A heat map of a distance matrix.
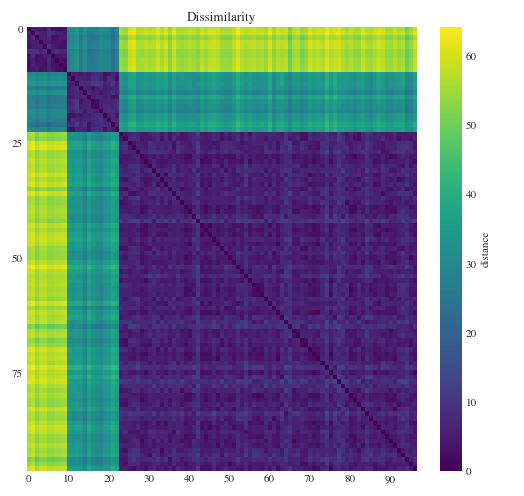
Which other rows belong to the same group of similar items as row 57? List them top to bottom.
23, 24, 25, 26, 27, 28, 29, 30, 31, 32, 33, 34, 35, 36, 37, 38, 39, 40, 41, 42, 43, 44, 45, 46, 47, 48, 49, 50, 51, 52, 53, 54, 55, 56, 58, 59, 60, 61, 62, 63, 64, 65, 66, 67, 68, 69, 70, 71, 72, 73, 74, 75, 76, 77, 78, 79, 80, 81, 82, 83, 84, 85, 86, 87, 88, 89, 90, 91, 92, 93, 94, 95, 96
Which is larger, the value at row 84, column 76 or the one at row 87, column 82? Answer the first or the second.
the first
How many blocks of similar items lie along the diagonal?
3
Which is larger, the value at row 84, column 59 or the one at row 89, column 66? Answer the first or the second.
the first
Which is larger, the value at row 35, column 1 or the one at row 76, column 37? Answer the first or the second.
the first
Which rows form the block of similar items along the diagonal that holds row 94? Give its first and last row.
23 to 96
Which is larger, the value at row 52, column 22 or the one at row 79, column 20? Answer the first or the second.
the first
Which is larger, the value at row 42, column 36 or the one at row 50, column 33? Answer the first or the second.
the first
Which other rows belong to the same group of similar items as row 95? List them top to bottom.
23, 24, 25, 26, 27, 28, 29, 30, 31, 32, 33, 34, 35, 36, 37, 38, 39, 40, 41, 42, 43, 44, 45, 46, 47, 48, 49, 50, 51, 52, 53, 54, 55, 56, 57, 58, 59, 60, 61, 62, 63, 64, 65, 66, 67, 68, 69, 70, 71, 72, 73, 74, 75, 76, 77, 78, 79, 80, 81, 82, 83, 84, 85, 86, 87, 88, 89, 90, 91, 92, 93, 94, 96
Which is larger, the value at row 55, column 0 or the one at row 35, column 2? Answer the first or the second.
the first
